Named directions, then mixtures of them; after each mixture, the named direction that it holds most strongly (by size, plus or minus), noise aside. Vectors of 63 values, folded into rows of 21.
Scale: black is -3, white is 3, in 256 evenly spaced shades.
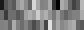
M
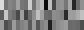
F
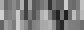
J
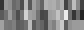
J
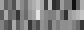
F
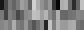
M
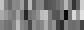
J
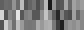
J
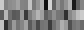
F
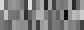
F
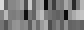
F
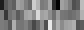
M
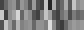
F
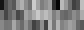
M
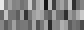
F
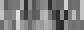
J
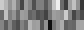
M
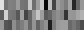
F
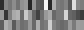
F
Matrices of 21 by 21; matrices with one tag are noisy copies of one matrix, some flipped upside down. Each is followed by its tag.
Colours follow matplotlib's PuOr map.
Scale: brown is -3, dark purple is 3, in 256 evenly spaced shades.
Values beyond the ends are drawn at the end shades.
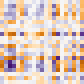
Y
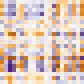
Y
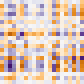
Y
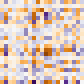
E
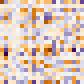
E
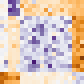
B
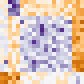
B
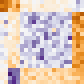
B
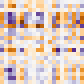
Y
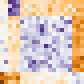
B
